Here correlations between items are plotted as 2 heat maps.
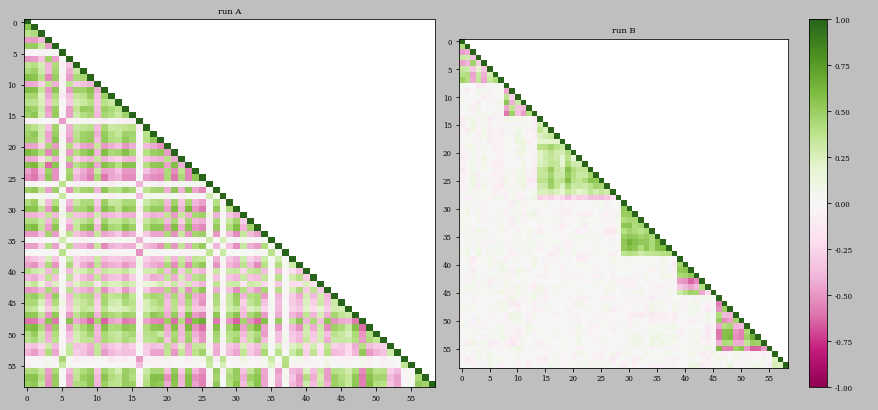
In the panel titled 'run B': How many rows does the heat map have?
59
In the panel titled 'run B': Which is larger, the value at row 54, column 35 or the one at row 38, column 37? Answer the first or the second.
the second
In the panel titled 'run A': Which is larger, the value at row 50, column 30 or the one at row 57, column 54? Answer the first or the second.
the first
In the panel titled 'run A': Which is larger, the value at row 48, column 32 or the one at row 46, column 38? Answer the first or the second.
the second
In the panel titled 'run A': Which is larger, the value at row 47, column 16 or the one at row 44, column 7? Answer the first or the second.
the second
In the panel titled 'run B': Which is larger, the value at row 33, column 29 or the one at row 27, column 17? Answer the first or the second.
the first
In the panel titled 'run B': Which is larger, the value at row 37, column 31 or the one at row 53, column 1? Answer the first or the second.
the first
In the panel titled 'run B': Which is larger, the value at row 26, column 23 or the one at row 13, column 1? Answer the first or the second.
the first
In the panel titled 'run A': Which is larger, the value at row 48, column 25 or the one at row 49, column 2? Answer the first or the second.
the first
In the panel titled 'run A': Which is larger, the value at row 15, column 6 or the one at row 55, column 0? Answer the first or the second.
the second
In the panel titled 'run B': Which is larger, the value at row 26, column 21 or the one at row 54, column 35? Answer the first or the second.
the first
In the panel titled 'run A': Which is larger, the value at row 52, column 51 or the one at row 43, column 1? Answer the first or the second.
the first
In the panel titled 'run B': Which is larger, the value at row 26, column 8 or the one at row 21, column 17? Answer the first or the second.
the second
